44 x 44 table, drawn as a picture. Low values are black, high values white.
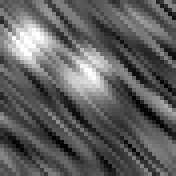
There are two bumps. The halves do not mirror each other. The top left is the ninth with the highest average. On average the colour sits 40% of the way up the scale.
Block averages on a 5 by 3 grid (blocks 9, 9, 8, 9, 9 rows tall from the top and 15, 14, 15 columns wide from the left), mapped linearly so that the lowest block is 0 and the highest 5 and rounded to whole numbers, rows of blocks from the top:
3 1 2 | 5 3 0 | 1 4 0 | 0 0 0 | 1 0 1
